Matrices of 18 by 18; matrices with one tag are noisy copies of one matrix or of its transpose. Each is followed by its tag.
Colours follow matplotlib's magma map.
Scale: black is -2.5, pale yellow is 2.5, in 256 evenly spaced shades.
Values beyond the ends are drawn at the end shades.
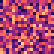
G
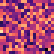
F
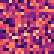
G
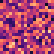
G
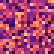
G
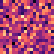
G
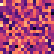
F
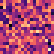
F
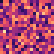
G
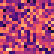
F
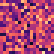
F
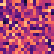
F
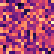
F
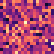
F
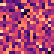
F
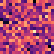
F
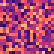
F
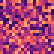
F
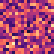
G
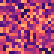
F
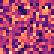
G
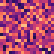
F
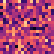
F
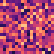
F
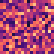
G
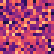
F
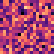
G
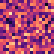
G
